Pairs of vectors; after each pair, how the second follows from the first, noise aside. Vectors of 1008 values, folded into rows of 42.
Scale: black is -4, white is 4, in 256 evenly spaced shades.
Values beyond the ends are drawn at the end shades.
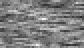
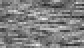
copied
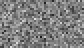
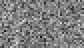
copied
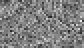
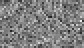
copied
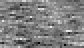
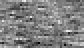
copied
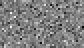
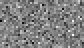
reversed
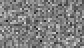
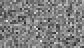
negated
